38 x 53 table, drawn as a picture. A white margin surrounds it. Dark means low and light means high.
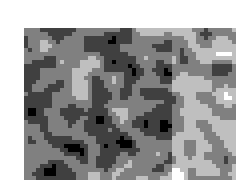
The field is mottled with small blotches. A vertical seam about 70% of the way across splits the table, and the right part is higher. No regular stripes run through it.
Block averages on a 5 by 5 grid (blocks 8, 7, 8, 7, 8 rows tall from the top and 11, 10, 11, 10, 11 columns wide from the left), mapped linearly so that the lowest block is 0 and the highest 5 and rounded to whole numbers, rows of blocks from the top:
2 1 1 3 5 | 1 4 1 2 3 | 0 1 2 2 5 | 1 0 0 2 5 | 1 1 2 4 4
